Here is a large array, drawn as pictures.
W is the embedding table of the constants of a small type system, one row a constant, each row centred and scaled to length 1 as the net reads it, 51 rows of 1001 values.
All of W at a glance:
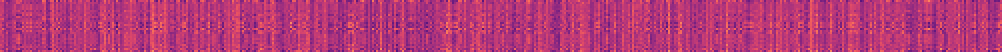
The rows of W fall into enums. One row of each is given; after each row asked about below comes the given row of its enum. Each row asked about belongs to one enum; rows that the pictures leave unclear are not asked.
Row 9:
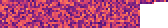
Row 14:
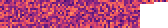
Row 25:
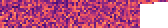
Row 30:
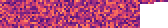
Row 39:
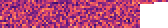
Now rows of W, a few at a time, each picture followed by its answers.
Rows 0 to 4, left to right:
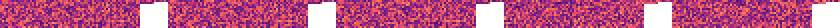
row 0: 9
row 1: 9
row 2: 9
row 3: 39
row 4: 14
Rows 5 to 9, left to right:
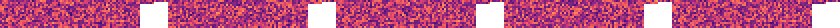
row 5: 9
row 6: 14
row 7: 9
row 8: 14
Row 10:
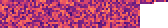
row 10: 9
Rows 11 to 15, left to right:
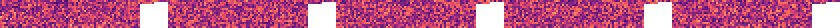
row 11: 25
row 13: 14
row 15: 30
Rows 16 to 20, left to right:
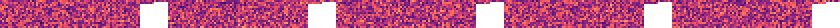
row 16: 9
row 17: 39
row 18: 30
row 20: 14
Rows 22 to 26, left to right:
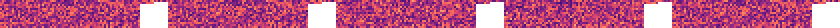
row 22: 14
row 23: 14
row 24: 30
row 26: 14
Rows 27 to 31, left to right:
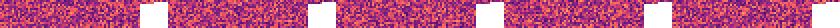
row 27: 14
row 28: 9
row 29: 9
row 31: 14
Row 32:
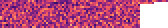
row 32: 39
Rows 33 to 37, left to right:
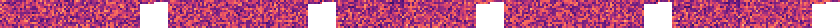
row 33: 30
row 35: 25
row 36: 9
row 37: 25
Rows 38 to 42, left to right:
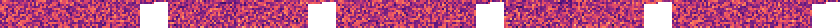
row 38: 9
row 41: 25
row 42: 9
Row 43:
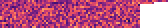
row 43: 39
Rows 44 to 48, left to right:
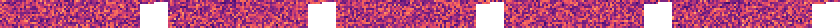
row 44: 30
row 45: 25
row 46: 14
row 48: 39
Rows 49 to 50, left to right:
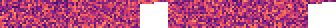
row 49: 25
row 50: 30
